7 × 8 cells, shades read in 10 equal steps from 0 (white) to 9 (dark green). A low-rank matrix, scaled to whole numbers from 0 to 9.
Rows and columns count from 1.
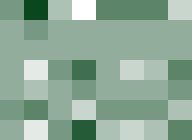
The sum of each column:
30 29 29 30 30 27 29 30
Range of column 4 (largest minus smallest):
8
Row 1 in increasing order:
0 2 3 5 6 6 6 9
